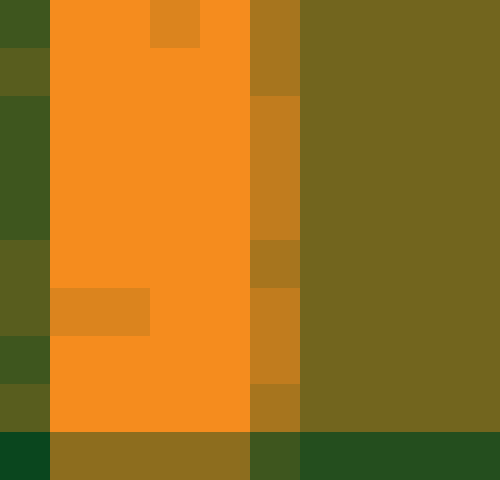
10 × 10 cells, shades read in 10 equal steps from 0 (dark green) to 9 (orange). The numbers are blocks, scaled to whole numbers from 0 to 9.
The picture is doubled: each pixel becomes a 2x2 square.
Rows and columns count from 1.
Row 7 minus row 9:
0 -1 -1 0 0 1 0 0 0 0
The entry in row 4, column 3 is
9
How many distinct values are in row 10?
4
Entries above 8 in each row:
3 4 4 4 4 4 2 4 4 0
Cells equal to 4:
36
